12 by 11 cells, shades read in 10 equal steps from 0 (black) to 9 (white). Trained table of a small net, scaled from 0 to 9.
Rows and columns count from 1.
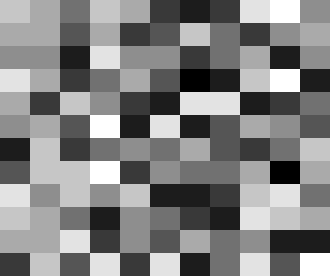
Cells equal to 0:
2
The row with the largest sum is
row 1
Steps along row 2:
same down up down up up down down up up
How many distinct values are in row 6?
6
